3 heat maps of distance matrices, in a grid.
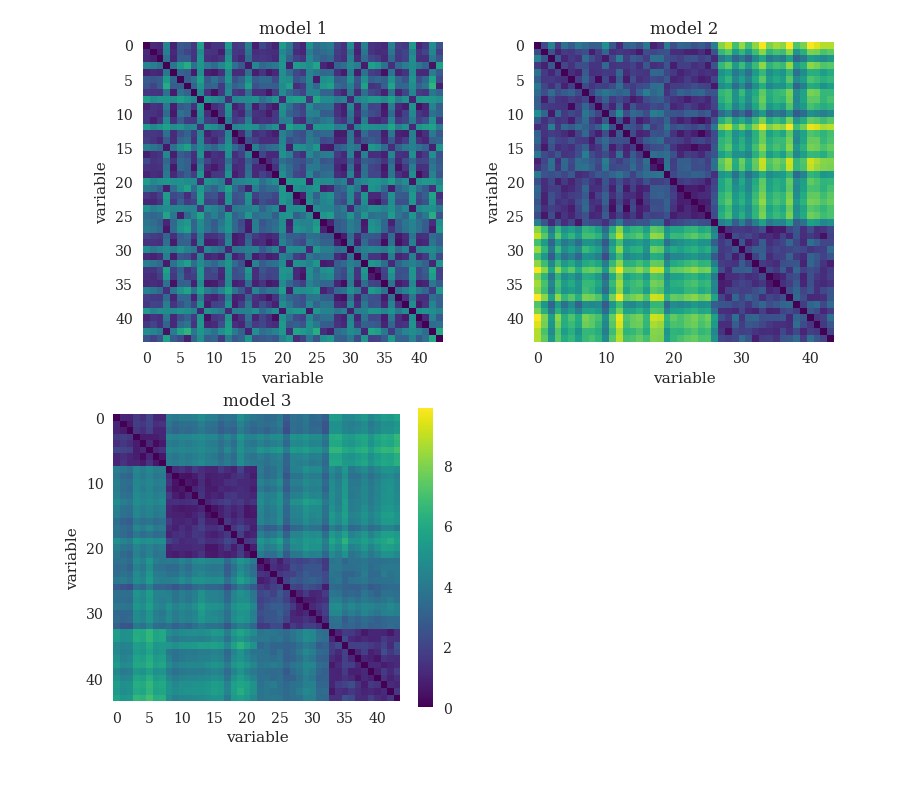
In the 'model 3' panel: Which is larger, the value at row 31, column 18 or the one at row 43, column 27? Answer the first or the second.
the first
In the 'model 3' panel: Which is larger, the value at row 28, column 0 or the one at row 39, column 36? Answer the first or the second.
the first
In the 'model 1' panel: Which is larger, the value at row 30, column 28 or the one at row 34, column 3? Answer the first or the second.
the second
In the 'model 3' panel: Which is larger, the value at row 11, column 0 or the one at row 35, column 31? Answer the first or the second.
the first
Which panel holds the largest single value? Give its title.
model 2
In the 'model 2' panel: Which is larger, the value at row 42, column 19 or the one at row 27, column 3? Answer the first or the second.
the second
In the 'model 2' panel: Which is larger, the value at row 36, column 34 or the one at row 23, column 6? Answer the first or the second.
the second
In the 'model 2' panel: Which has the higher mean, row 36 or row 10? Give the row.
36
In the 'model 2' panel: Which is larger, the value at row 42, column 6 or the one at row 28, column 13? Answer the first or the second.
the second
